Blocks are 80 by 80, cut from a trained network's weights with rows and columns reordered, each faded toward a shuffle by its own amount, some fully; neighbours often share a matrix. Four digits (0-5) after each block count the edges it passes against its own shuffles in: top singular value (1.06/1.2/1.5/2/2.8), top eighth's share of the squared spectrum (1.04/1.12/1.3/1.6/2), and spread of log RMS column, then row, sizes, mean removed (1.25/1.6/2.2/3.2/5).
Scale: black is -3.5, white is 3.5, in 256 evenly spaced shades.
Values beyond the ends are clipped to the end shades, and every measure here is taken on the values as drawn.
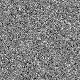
2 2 0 0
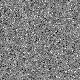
1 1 0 0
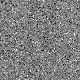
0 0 0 0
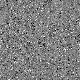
1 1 0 0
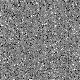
1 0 0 0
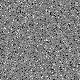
0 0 0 0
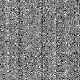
3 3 1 2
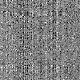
4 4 2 3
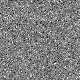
0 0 0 0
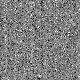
2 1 0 0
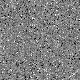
0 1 0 0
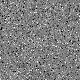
0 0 0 0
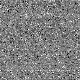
2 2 1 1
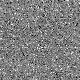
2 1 0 0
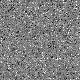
1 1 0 0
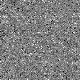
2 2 1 0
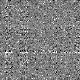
3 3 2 1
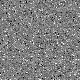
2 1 0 0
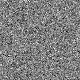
2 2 0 0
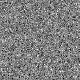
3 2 0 1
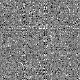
3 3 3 1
